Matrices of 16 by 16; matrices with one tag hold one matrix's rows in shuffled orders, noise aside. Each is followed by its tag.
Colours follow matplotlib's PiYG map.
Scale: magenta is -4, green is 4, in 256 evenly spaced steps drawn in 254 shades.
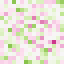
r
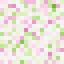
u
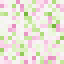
u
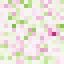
r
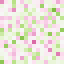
u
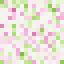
u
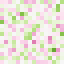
u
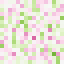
u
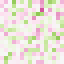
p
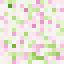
p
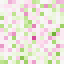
u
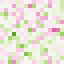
r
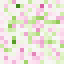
p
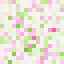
r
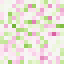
r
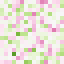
r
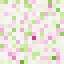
u
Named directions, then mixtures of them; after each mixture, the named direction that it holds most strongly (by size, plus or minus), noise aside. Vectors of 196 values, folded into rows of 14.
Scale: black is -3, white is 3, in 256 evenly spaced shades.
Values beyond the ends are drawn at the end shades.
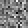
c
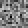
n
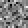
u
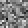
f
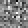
c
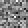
c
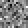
u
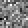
u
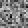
n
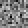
n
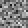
u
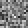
f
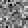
u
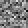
c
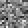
f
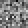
n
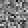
c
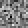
n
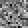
n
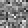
f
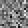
c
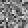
f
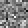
f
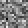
f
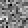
f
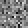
c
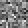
f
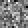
u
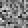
n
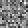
n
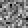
u
